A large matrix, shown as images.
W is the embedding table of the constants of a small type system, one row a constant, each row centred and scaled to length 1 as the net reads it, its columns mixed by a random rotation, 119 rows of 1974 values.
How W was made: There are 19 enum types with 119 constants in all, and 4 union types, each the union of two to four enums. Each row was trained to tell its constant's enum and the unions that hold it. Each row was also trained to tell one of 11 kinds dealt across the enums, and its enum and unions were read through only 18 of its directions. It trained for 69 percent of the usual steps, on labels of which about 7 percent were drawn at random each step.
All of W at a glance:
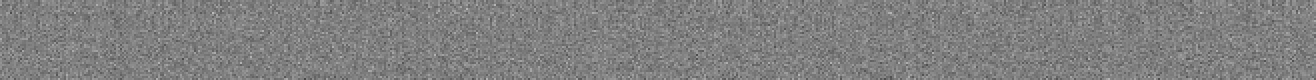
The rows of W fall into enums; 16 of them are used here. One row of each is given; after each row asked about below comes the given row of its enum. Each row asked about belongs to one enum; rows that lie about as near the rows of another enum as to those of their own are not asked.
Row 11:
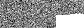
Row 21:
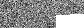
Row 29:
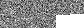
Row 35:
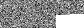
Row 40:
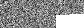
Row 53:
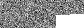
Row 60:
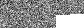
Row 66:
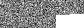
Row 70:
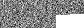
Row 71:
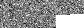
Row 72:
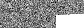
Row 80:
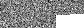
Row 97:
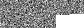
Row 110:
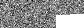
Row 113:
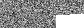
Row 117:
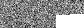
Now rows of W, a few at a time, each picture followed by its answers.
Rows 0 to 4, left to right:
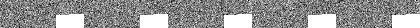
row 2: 35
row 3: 80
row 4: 35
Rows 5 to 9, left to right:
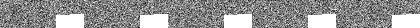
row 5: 110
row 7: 35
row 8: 40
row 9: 53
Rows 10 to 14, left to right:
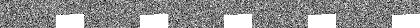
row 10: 110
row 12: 97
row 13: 117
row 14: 72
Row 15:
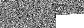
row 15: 70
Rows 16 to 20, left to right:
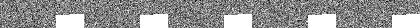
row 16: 117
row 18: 113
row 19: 29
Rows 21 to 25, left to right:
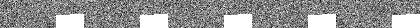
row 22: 29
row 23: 97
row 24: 21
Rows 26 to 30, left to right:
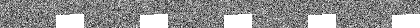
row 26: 110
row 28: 40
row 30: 97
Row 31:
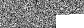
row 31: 35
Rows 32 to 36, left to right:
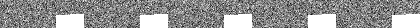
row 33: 21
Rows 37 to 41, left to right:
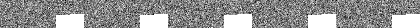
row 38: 29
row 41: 60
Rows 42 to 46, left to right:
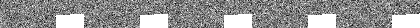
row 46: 29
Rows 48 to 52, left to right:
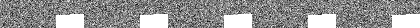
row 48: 71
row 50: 40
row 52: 110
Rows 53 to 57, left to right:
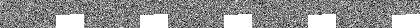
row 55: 71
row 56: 71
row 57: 40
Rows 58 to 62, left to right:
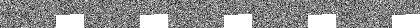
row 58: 80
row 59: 21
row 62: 97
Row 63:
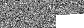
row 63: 70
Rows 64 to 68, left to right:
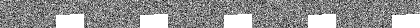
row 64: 53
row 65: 80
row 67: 71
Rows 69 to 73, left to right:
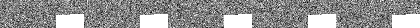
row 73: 97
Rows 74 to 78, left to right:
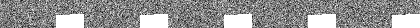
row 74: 117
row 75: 110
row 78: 71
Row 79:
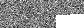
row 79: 29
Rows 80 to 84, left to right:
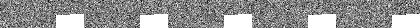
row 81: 21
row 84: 29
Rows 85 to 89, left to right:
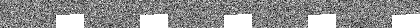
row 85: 80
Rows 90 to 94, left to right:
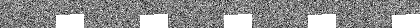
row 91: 80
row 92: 113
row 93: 117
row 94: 40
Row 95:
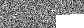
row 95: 40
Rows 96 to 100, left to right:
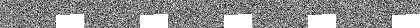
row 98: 70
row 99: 97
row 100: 35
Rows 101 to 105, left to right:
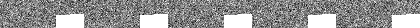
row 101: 80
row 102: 35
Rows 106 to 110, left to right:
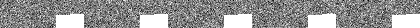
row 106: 21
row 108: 53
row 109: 11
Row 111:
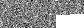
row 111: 110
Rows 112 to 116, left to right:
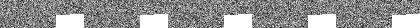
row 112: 70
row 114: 21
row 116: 53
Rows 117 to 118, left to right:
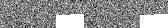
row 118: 71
